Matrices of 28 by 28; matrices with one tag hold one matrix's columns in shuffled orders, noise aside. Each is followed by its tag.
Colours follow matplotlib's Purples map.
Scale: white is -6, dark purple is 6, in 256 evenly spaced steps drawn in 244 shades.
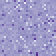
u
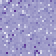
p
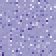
u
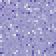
p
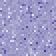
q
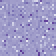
u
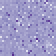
u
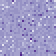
u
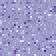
q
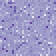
q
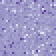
p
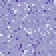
p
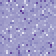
p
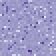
q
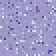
q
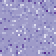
p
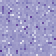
q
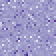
u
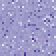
u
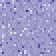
p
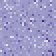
u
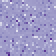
u
